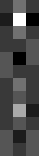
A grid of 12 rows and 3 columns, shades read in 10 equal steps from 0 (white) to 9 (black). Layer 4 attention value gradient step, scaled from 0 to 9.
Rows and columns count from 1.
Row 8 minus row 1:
0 1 0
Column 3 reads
7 9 7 6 6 7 7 7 8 7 6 6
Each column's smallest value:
6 0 6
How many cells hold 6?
10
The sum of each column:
81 68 83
